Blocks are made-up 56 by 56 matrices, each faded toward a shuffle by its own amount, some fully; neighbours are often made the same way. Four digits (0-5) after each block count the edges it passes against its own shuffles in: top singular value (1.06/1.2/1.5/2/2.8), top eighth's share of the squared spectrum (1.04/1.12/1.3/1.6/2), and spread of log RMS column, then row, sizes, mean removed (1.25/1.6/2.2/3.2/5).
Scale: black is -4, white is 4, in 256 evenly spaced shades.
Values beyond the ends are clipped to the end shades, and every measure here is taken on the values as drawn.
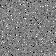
0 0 0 0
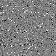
2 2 0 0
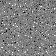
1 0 0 0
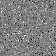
1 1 0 0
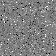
2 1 0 0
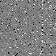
3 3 1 0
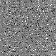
3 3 2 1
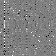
4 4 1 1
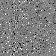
2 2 0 0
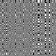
5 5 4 3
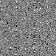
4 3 2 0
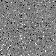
3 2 0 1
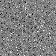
1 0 0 0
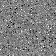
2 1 0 0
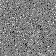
2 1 0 0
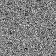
1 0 0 0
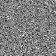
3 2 0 1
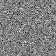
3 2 0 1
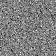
0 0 0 0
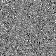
0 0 0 0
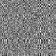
4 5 3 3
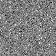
1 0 0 0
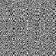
4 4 3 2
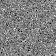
1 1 0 0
